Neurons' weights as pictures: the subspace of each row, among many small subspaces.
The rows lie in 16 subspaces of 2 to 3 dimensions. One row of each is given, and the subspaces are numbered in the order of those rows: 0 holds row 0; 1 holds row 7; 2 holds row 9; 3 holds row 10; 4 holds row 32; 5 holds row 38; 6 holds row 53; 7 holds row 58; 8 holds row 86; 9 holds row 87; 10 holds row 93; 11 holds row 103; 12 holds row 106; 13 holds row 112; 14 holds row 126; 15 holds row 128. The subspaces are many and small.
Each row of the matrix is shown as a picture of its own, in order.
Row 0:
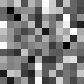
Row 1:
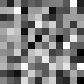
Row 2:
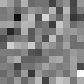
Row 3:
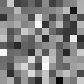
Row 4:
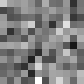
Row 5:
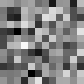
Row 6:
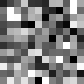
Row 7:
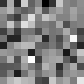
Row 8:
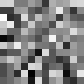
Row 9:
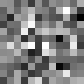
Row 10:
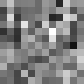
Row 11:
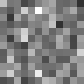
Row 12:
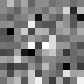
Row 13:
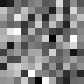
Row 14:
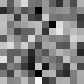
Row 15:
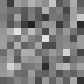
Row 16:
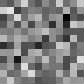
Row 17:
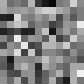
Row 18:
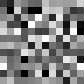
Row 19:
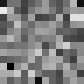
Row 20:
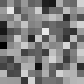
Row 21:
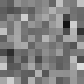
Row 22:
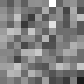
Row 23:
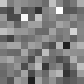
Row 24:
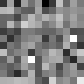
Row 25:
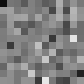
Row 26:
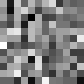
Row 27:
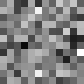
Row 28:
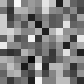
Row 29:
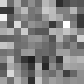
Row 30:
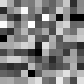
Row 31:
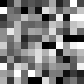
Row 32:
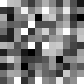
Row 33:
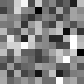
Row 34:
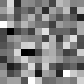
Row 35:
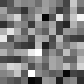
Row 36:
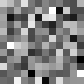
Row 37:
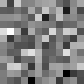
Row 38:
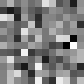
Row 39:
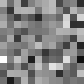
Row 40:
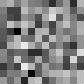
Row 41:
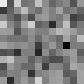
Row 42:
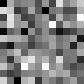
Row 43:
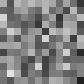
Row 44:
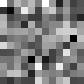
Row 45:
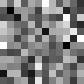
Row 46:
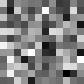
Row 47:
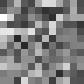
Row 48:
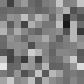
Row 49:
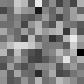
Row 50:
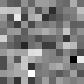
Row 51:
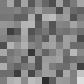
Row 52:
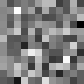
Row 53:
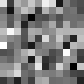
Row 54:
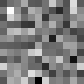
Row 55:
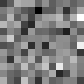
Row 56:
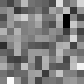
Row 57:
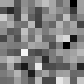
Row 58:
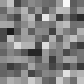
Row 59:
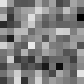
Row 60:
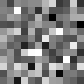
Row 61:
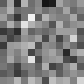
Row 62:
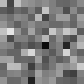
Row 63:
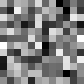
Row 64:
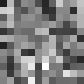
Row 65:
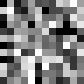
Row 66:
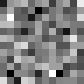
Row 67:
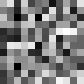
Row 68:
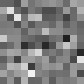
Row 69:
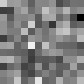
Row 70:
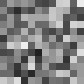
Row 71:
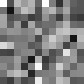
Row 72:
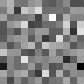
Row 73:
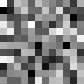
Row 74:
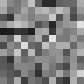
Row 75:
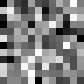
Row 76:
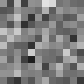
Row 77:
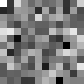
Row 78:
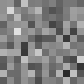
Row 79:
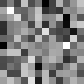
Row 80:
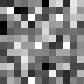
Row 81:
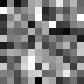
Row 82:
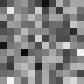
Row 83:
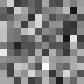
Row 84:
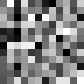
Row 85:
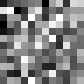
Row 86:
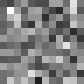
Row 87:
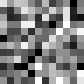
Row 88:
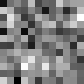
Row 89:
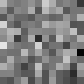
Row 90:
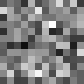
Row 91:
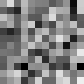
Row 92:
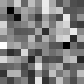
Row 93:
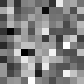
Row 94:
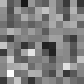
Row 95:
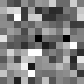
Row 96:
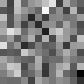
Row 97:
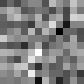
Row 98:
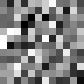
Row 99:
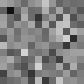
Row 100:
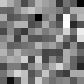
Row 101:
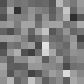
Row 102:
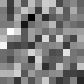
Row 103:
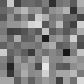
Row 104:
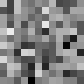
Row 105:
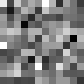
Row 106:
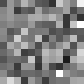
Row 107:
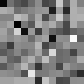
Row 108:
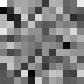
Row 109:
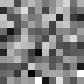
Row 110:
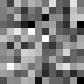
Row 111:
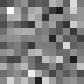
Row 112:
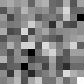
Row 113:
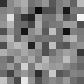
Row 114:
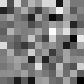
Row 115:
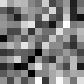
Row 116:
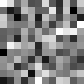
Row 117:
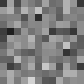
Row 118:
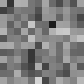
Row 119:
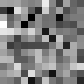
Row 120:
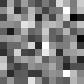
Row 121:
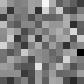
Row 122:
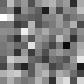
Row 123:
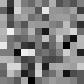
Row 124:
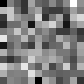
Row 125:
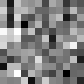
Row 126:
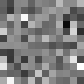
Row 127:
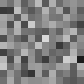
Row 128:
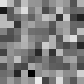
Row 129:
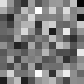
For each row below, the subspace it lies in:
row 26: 3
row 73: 7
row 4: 9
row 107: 3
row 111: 8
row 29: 4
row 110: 11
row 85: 11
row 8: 15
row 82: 8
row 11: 4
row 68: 14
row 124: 10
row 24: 1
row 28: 9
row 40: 0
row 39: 12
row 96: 9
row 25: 3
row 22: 9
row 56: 14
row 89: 8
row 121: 8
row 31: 15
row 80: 11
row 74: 5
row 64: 4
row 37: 7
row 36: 3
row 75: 10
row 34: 10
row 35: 7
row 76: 1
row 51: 3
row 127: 14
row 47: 5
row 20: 0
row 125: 3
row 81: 4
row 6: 8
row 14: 4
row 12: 4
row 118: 4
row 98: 6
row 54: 8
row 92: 0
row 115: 9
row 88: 13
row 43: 11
